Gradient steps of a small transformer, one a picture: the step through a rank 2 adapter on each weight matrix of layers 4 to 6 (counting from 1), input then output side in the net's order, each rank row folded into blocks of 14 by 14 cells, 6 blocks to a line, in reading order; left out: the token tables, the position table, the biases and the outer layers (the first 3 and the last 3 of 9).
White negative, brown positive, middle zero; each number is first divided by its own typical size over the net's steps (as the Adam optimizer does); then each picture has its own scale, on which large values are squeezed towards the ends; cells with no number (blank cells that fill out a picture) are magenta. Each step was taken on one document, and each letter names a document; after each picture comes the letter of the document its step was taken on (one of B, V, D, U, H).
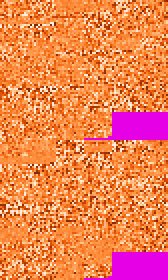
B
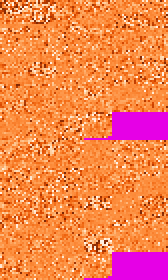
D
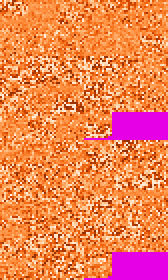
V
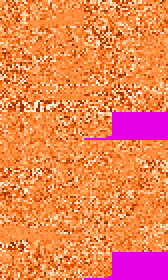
B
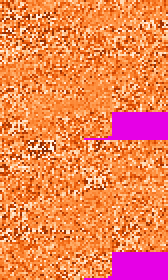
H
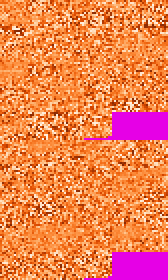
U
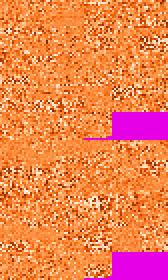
B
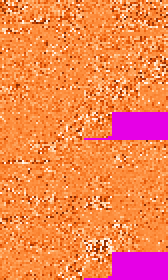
D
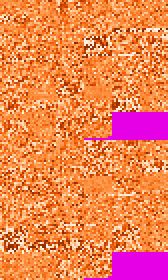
H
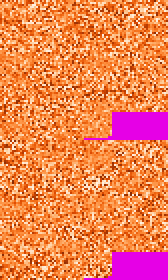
U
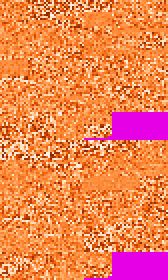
V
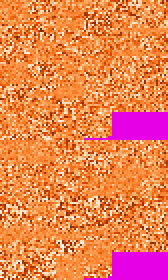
B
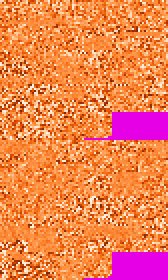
B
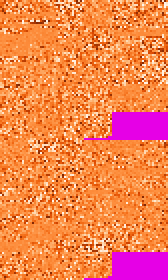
D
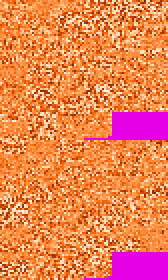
U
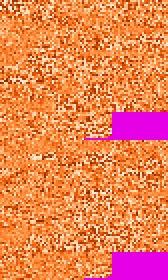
V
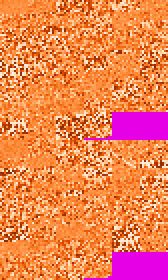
H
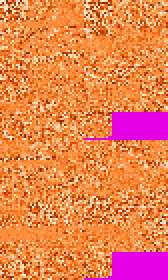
B
